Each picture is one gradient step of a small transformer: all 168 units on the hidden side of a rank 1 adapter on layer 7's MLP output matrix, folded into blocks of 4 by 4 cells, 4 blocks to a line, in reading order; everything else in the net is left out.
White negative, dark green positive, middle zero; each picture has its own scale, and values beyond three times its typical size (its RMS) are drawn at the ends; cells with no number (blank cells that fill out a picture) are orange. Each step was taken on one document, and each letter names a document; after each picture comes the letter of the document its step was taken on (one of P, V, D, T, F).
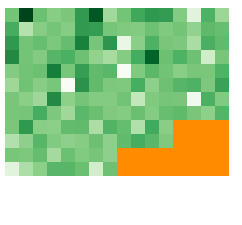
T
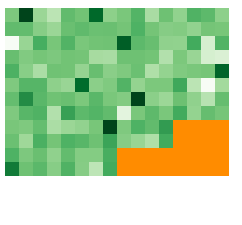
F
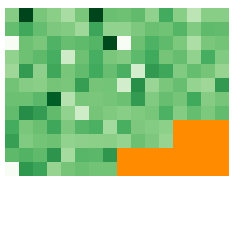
T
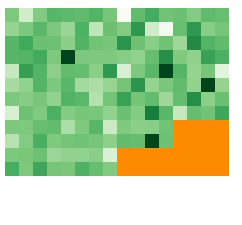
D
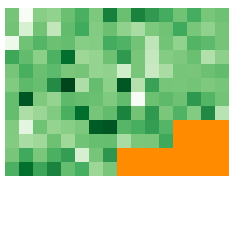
T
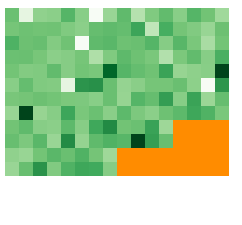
F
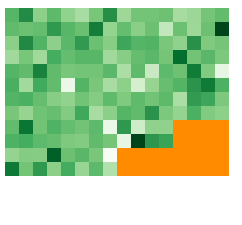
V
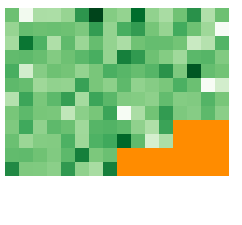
V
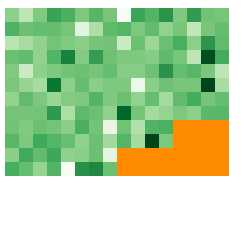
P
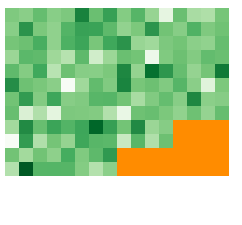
T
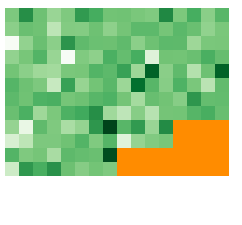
T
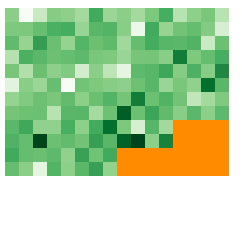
V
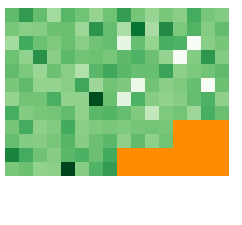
D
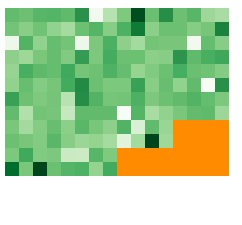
V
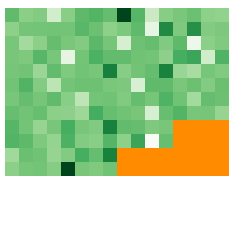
D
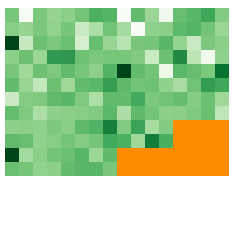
P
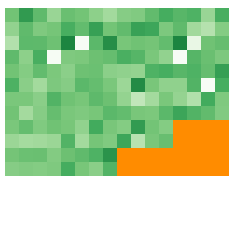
F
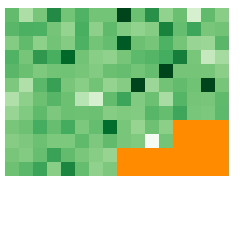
D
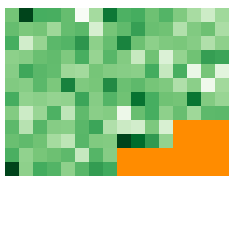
V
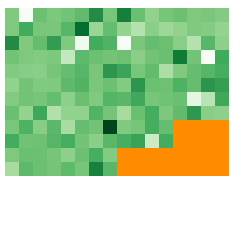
P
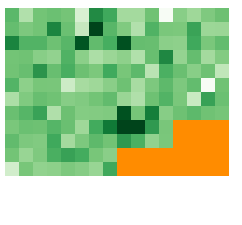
F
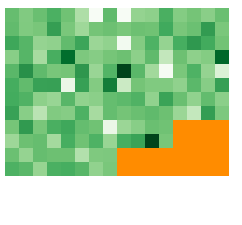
P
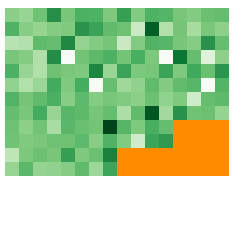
D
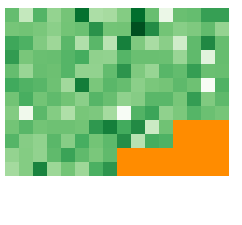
V
